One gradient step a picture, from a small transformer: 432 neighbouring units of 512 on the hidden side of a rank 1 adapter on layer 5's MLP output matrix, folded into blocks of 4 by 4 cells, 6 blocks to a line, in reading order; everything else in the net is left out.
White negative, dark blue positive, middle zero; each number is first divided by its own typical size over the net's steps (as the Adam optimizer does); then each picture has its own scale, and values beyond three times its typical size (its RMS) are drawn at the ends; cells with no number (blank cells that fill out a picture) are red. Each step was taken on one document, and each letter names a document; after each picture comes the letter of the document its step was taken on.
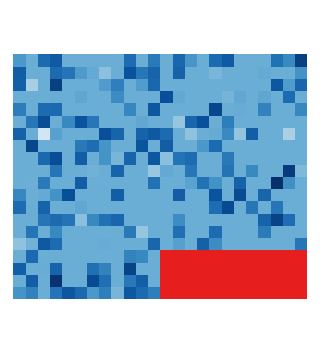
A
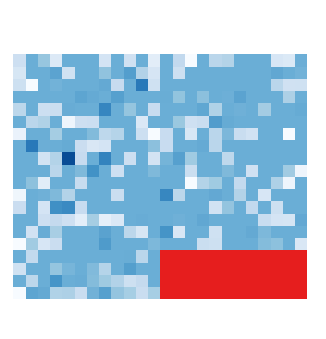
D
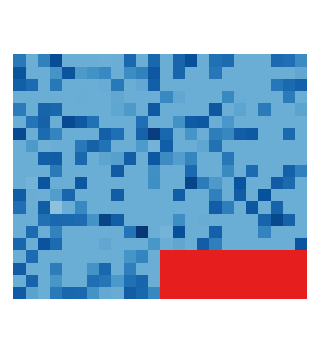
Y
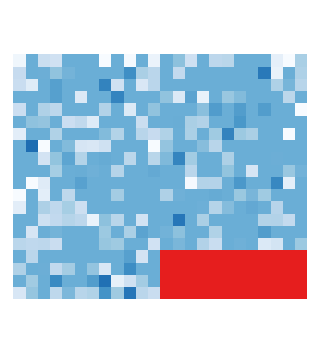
D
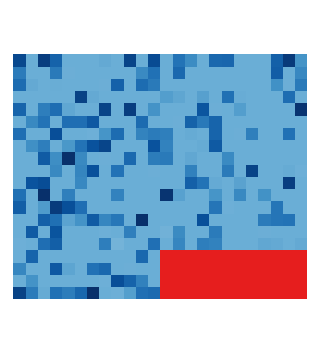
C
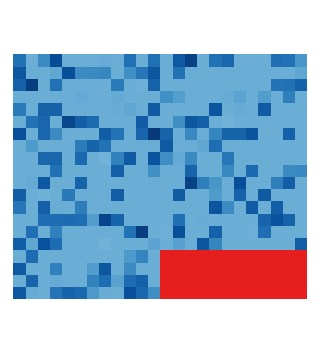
Y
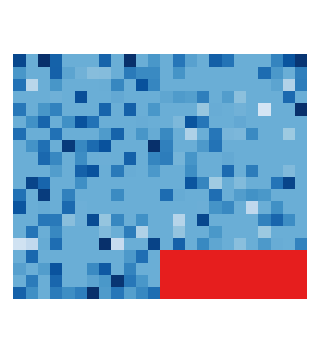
D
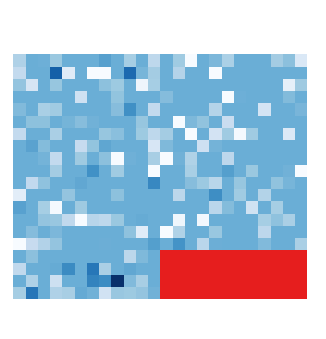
Y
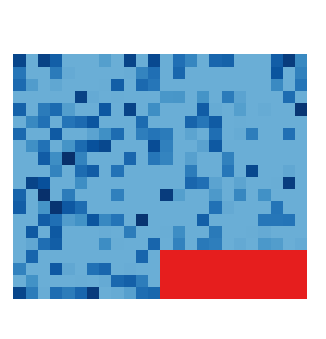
C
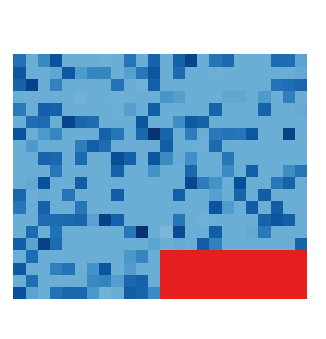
Y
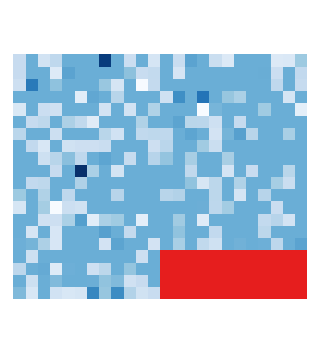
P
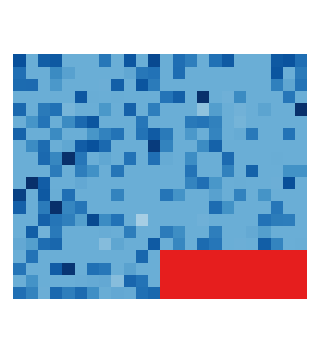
C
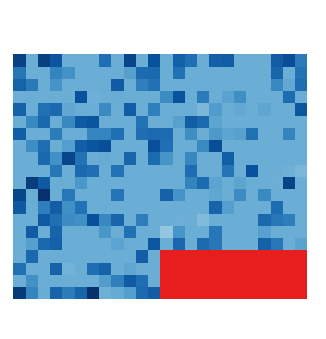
C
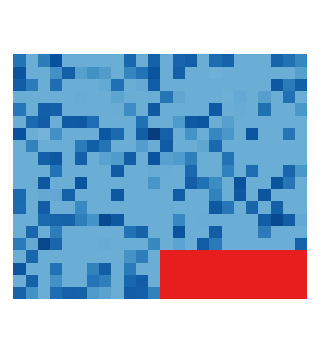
Y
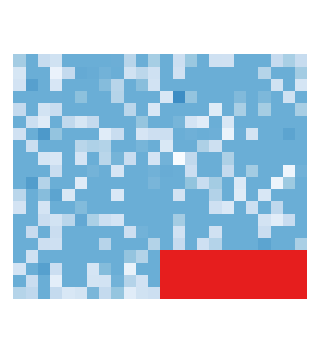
A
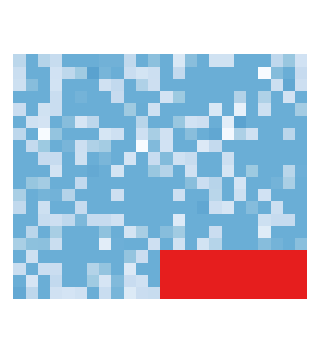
A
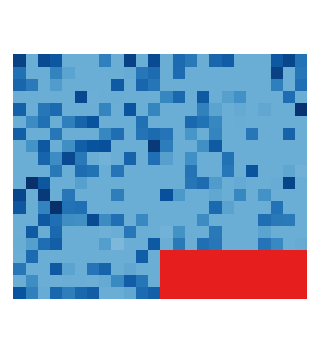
C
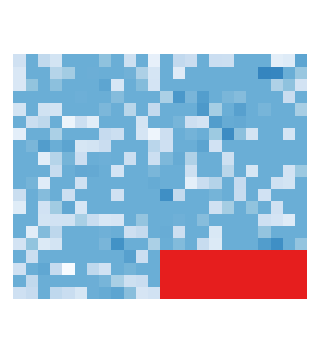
D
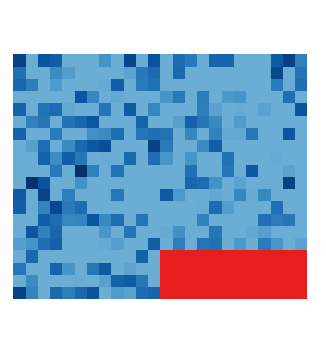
P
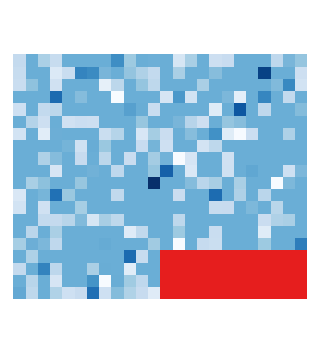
A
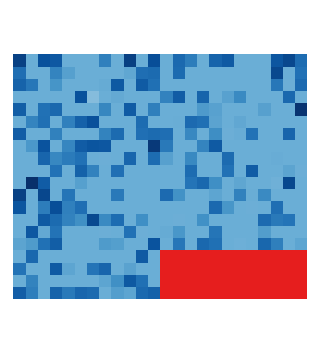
P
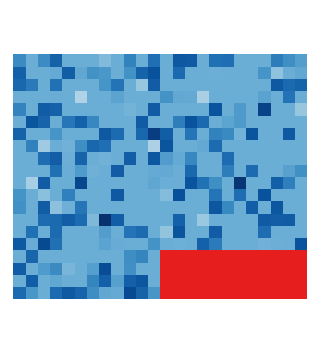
Y
